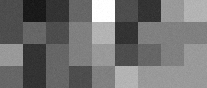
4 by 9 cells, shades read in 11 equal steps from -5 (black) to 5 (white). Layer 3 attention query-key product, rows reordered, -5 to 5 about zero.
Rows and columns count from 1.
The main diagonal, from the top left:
-2 -1 -1 -2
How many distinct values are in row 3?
5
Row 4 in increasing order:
-3 -2 -1 -1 0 1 1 1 2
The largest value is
5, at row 1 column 5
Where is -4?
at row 1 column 2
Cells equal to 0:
7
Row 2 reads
-2 -1 -2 0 2 -3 0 0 0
